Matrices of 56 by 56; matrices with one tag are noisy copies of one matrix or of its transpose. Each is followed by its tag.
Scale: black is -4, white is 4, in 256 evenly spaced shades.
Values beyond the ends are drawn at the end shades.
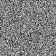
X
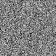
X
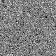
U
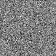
X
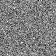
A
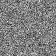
A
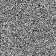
X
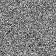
A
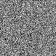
X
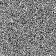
U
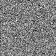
X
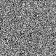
X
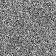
U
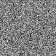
X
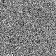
U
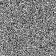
U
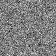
A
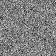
A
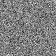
U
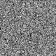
X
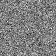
A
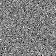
A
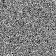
U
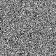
X
